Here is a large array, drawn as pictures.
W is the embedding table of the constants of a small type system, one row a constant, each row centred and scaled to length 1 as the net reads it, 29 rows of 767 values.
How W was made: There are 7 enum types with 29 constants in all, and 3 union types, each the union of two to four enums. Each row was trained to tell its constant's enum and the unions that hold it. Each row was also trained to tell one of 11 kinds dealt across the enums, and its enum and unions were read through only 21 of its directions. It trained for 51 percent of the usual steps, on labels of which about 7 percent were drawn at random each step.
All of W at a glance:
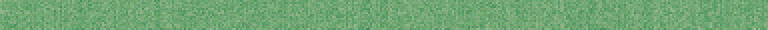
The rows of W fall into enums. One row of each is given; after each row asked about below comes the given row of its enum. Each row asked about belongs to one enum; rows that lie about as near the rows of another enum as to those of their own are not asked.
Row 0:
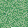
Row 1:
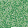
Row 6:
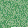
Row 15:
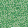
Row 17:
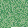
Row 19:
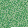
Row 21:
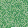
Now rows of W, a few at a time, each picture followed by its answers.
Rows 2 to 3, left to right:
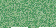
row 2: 17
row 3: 6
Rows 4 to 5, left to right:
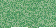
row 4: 15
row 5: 0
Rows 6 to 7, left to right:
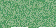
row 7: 17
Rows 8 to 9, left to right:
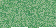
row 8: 0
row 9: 0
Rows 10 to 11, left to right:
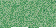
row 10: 1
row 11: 1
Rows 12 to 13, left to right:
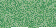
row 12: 21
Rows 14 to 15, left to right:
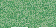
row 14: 15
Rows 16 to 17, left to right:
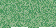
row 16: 17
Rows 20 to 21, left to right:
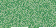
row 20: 19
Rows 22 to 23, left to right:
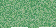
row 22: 15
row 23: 6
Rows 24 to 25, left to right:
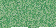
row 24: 6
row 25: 6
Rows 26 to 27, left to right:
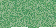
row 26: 1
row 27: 17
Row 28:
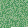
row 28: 19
